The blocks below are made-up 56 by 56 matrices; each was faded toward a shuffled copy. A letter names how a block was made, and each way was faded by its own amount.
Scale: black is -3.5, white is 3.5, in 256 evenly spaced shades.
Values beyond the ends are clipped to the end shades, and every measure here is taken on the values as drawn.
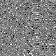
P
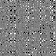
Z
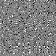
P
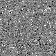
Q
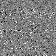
Q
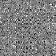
P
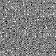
P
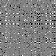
Z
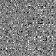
P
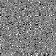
P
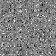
P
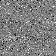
Q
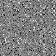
P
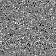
Q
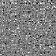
P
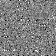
Q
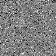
Q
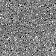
Q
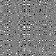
Z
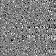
P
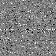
Q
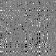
Z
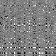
Z
